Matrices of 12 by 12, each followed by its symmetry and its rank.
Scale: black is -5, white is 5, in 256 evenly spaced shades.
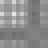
symmetric, rank one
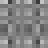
neither, rank one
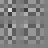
symmetric, rank one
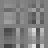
neither, rank one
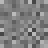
symmetric, rank two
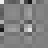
symmetric, rank one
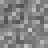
symmetric, full rank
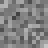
symmetric, full rank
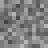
neither, full rank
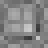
symmetric, rank two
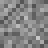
symmetric, full rank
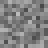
neither, full rank
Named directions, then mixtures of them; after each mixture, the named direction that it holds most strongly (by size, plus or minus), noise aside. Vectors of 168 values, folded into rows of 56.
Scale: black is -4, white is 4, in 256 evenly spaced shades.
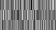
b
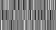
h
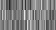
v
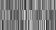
v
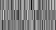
b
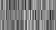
v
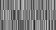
b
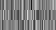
b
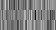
h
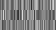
b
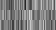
v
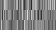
b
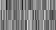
v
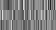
h
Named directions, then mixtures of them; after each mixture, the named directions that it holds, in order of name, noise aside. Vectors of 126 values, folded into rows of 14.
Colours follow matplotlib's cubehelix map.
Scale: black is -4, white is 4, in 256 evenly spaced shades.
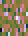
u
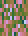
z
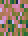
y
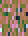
u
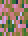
y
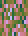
z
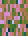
u, y, z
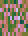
u, y, z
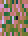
u, y, z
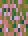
u, y, z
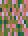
u, y, z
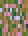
u, y, z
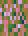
y, z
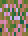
u, y, z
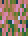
u, y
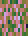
u, y, z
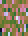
u
